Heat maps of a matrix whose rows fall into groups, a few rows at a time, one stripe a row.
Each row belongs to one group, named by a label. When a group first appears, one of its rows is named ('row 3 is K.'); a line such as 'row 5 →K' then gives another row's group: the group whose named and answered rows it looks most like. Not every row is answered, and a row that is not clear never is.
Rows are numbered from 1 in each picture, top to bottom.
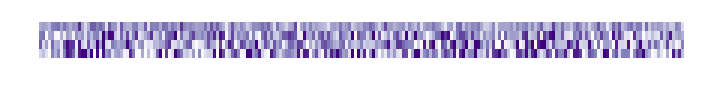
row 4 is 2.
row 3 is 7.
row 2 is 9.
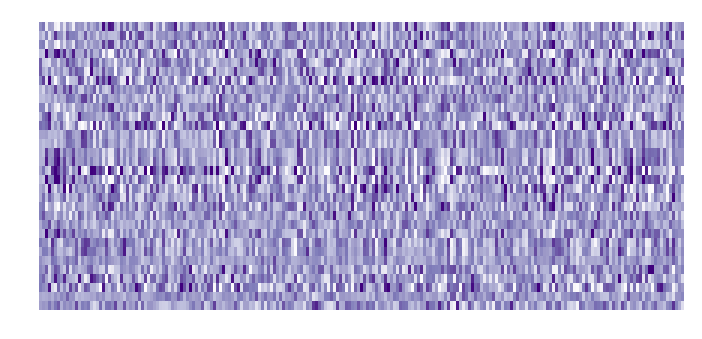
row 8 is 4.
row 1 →9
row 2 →4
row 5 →7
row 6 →7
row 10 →9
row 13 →2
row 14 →2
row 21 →9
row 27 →7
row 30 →4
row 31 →7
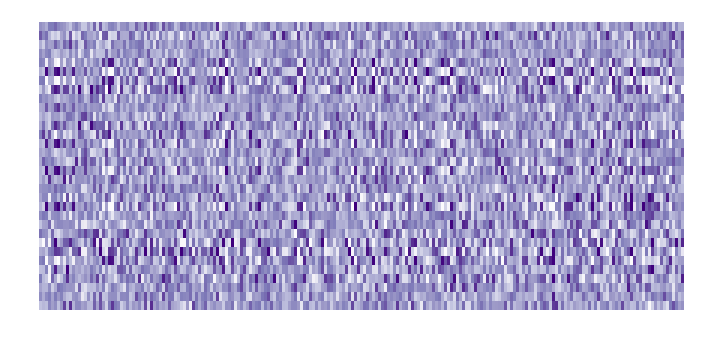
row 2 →2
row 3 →4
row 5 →9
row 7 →9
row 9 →7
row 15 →2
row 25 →4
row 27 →9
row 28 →4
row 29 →7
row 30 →7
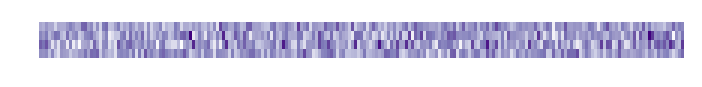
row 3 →2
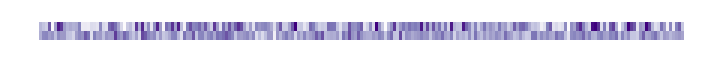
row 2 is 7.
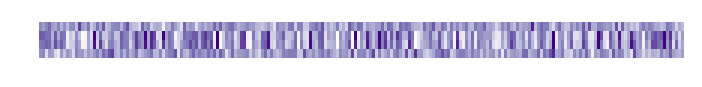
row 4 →9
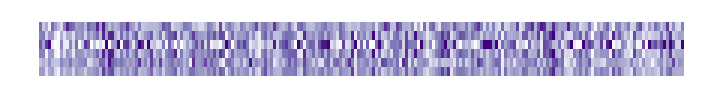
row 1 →7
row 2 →9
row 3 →2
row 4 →9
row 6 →9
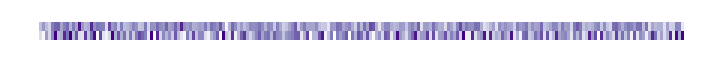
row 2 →4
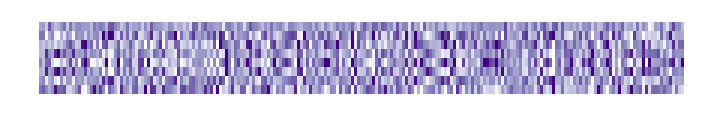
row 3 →2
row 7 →9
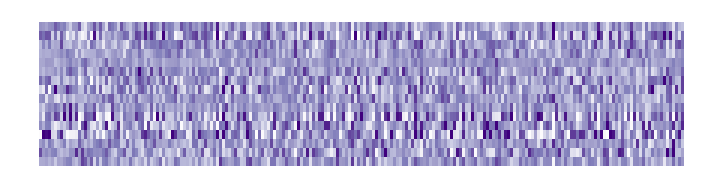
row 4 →7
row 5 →2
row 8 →4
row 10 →4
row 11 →4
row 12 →2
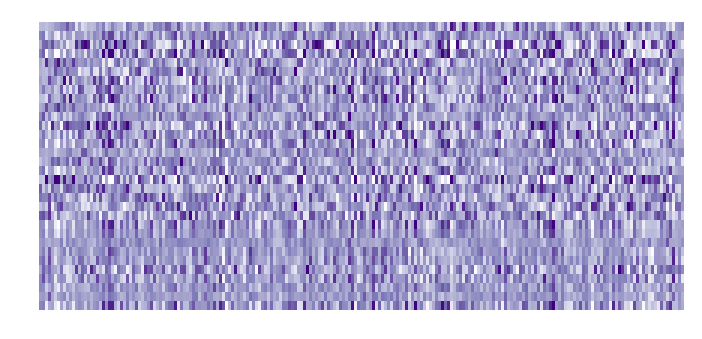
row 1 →7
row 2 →9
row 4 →9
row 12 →7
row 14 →9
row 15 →2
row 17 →9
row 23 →9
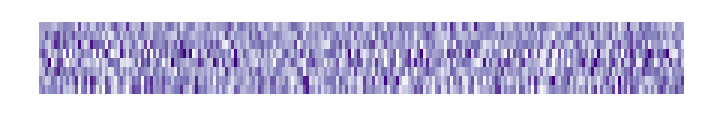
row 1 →7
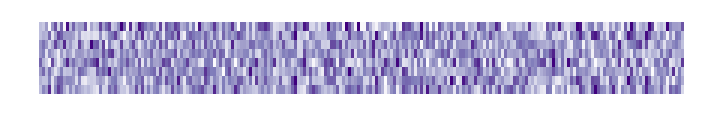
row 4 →9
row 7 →7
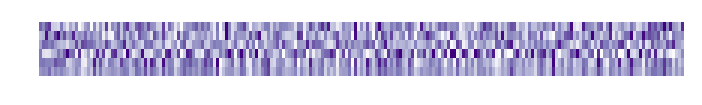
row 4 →7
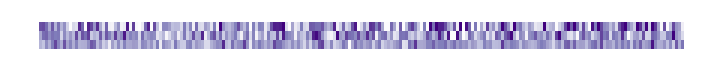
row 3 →4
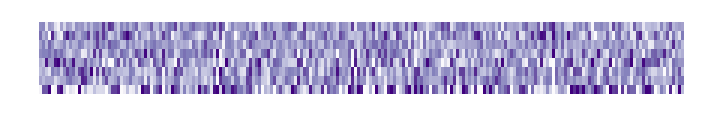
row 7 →2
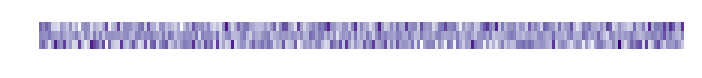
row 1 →2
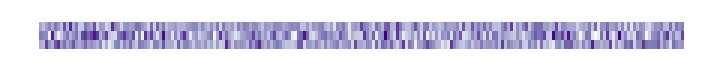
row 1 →4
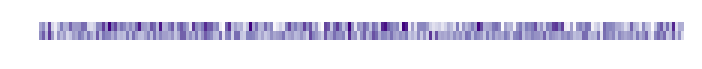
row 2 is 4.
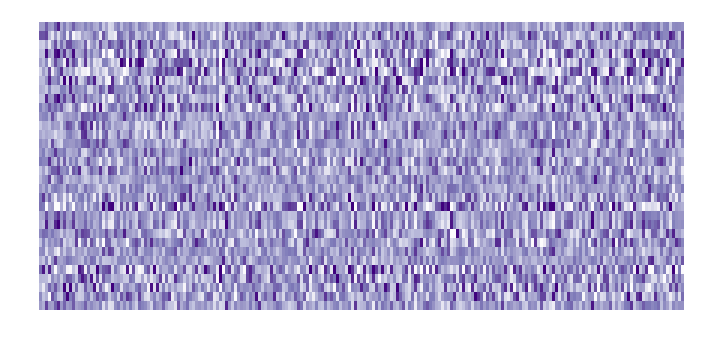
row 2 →2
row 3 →4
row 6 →7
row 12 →2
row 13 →2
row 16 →4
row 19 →4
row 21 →9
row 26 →9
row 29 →2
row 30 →4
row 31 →7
